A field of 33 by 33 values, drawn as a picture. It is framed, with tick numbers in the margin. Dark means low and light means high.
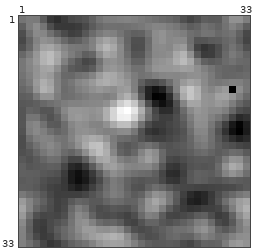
The field is mottled with small blotches. One lone cell stands out, far lower than its neighbours. The centre is the roughest part. Neither half mirrors the other.
